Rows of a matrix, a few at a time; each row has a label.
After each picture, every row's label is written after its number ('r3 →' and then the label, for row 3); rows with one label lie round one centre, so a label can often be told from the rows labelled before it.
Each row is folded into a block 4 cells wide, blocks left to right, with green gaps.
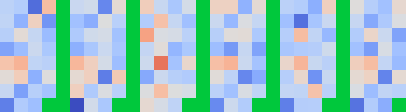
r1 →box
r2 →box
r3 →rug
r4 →box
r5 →box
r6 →box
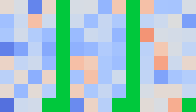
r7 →box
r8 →box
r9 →rug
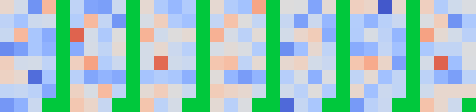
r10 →box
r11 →rug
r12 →rug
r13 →rug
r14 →box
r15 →box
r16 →rug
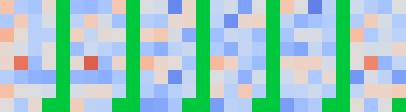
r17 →rug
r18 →rug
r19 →box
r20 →box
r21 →box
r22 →rug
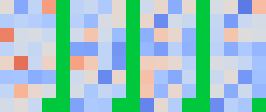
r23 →rug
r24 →box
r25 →box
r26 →box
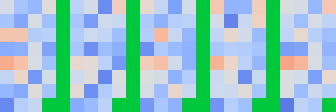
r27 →box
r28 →box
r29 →box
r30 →box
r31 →box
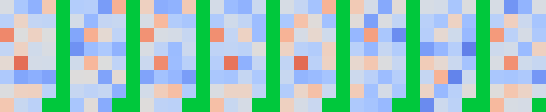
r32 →rug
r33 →box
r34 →rug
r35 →rug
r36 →rug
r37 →box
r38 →box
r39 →rug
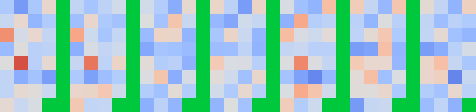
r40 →rug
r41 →rug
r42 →box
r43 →box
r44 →rug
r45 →box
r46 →box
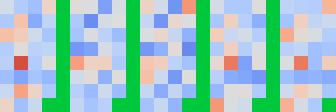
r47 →rug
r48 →box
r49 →box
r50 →rug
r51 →rug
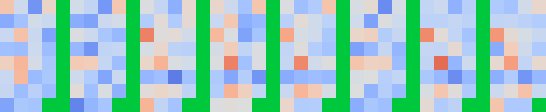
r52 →box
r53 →box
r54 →rug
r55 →rug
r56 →rug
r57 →box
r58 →rug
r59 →rug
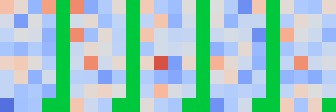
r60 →box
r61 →rug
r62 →rug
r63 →box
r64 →rug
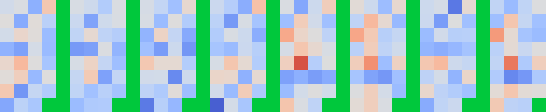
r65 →box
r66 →box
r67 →box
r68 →box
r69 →rug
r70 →rug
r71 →box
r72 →rug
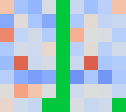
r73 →rug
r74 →rug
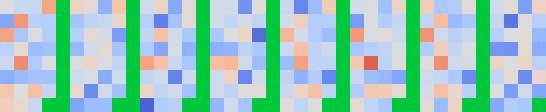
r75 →rug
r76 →box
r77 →box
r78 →box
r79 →rug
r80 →rug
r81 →rug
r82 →box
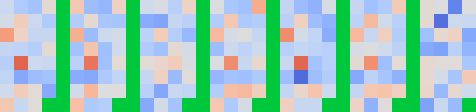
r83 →rug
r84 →rug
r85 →box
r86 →rug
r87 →rug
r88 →rug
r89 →box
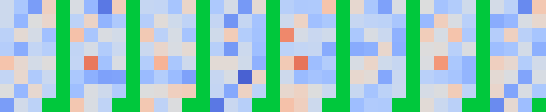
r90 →box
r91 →rug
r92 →rug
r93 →box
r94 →rug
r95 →box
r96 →rug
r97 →box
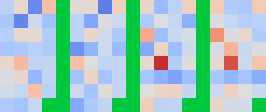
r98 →box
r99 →box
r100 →rug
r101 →rug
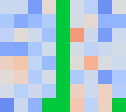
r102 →box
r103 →rug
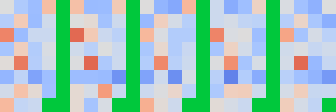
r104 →rug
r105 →rug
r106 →rug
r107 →rug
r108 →rug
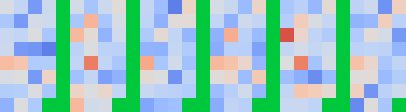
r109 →box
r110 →rug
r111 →box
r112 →box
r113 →rug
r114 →box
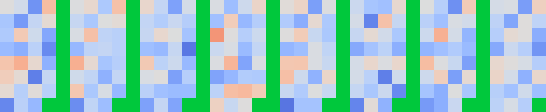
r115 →box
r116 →box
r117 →box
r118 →rug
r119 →box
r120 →box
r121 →box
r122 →box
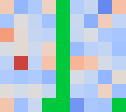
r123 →rug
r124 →box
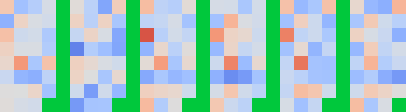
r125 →rug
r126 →box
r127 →rug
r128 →rug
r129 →rug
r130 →rug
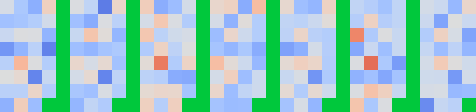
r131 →box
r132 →box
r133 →rug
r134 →box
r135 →box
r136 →rug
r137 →box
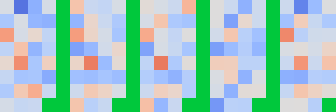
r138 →rug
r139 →rug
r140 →rug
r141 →box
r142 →rug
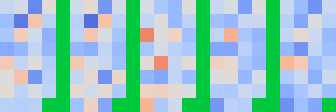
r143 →box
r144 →box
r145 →rug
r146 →box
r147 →box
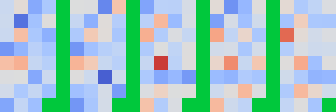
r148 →box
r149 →box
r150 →rug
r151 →rug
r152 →rug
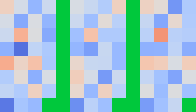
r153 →box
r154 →box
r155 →box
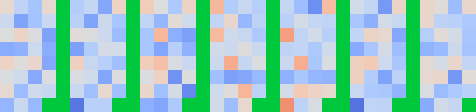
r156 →box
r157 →box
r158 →box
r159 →rug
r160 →rug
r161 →box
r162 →box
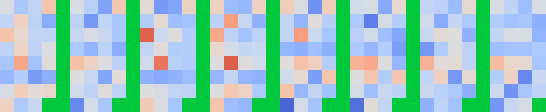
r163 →rug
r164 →box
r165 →rug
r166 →rug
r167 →box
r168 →box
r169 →box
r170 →box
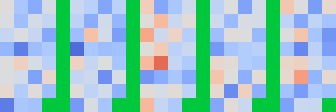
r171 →box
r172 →box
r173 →rug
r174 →box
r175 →box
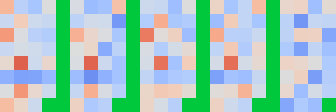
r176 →rug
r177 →rug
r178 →rug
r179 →rug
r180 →box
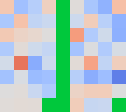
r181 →rug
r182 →rug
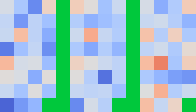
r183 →box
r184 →box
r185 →rug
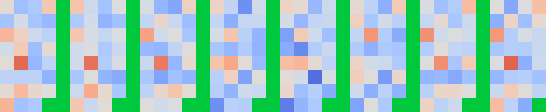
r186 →rug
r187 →rug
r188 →rug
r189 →box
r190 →box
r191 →box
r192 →rug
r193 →rug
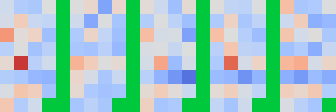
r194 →rug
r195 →box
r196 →rug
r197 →rug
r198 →rug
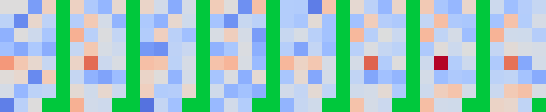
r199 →box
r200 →rug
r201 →box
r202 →box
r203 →box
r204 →rug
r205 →rug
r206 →rug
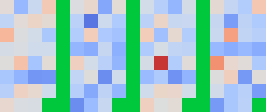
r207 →rug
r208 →box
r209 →rug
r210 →box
